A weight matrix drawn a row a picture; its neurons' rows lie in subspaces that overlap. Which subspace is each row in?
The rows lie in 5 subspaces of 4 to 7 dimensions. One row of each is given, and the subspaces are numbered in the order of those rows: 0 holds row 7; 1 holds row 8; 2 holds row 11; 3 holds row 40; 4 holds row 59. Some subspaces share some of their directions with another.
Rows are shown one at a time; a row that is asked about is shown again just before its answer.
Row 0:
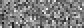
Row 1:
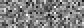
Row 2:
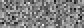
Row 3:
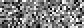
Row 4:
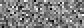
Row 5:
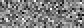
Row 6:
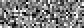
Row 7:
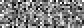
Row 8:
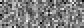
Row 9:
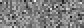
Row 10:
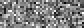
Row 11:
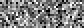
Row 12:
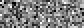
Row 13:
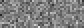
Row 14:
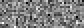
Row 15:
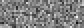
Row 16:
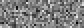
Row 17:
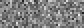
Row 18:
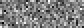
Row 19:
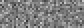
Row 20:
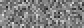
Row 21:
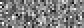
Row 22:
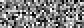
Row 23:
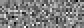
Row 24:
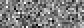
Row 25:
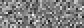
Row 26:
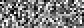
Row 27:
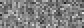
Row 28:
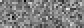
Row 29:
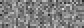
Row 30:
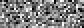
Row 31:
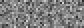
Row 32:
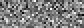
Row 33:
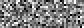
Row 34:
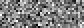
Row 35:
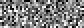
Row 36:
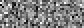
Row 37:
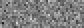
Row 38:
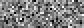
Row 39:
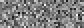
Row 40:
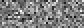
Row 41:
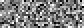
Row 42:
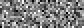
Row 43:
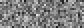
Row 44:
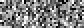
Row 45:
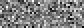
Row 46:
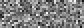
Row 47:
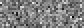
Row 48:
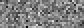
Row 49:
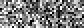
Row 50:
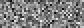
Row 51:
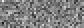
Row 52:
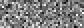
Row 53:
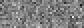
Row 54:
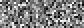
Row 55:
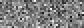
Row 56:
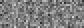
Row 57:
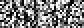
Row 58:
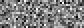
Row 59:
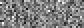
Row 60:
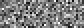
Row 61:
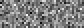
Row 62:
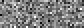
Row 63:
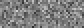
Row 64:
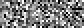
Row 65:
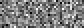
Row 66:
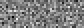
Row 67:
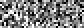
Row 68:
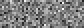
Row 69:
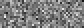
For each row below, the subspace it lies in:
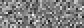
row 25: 3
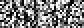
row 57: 4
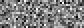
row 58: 1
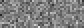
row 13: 1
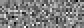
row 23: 4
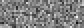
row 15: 0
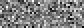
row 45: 4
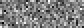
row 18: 4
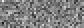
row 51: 3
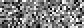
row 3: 3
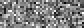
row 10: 3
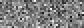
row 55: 2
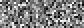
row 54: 0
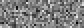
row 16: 0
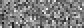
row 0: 0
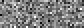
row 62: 3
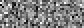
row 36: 3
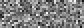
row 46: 1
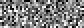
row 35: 4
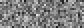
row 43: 1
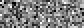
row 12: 3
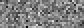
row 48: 1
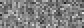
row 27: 3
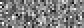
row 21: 4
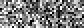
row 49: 3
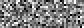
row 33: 1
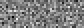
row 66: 4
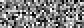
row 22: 4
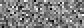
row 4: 2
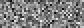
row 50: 4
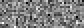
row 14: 0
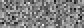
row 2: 1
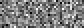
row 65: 2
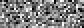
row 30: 1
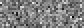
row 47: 2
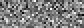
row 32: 2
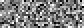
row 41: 1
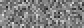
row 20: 0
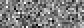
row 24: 1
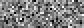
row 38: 2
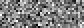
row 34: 1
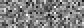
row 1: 3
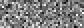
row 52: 2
